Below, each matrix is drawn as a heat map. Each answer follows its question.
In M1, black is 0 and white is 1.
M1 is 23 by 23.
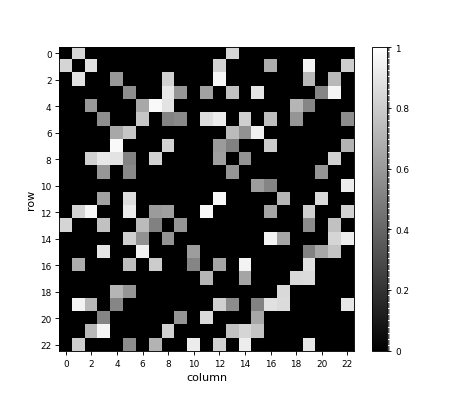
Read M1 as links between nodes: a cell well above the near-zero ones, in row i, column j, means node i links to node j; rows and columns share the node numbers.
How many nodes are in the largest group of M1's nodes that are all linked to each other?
4
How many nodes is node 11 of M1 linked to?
5
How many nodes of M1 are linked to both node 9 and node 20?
1
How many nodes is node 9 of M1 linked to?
4
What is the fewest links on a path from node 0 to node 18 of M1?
4
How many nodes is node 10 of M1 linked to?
3
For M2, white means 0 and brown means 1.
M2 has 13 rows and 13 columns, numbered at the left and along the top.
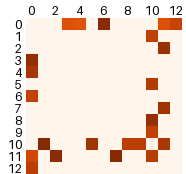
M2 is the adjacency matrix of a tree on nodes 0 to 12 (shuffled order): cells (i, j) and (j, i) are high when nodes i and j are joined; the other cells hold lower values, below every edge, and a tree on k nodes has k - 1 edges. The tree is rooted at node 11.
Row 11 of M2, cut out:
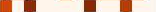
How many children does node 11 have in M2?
4
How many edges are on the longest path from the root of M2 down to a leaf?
2
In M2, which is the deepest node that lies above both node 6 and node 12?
0
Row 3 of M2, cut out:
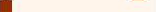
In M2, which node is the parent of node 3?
0
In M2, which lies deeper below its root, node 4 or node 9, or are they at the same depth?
the same depth
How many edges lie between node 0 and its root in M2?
1
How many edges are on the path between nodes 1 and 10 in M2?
1
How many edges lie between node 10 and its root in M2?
1
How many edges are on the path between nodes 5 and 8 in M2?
2
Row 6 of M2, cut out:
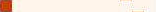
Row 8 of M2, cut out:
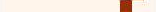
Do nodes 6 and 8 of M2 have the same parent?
no
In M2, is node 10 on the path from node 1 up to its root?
yes
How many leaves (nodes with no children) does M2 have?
10
